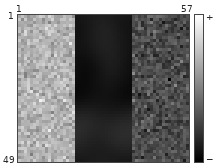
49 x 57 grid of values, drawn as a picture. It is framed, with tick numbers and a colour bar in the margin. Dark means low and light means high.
It is made of 1 by 3 panels. Panel 1,1: high, fine-grained. Panel 1,2: very low, smooth, faint in contrast. Panel 1,3: low, fine-grained.
